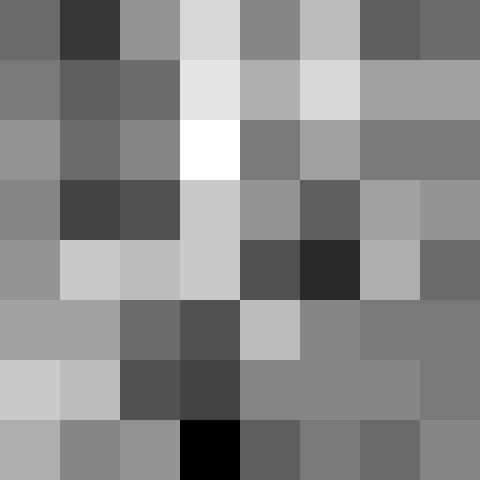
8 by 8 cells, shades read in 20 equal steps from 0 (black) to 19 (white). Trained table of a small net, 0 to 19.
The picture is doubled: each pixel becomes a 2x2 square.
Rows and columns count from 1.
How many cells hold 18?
0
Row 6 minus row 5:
1 -3 -6 -9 8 7 -4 1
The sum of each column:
89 75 74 93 80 81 80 76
